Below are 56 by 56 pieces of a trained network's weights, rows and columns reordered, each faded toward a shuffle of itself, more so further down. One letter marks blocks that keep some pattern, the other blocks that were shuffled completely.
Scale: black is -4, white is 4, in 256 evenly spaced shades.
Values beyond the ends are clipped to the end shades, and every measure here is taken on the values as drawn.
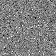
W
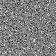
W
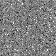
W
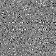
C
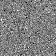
W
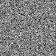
C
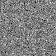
W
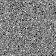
W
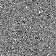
W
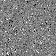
W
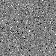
W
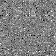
C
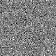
C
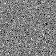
C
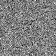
W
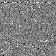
C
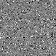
C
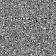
C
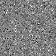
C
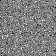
W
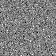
W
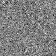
C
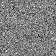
W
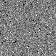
W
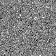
W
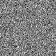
C
